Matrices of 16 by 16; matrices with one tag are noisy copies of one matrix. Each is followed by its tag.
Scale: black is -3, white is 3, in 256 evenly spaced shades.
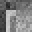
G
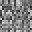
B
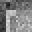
G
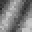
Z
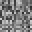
B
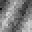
Z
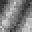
Z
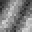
Z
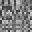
B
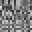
B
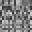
B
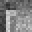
G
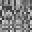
B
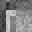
G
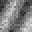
Z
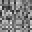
B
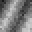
Z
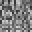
B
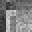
G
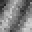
Z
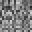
B
